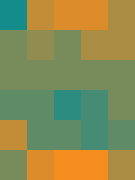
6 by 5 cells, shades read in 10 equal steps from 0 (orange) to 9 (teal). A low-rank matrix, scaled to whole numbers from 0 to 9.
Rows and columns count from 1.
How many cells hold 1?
3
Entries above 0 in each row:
5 5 5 5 5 3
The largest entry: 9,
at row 1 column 1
